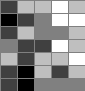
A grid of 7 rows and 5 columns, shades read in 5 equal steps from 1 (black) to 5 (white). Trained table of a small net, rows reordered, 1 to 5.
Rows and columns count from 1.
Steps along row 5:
down up same up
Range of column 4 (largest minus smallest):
3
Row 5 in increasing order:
2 4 4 4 5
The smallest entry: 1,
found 3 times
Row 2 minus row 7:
-1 1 0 2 2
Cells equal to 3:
7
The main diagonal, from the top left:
2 2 3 5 5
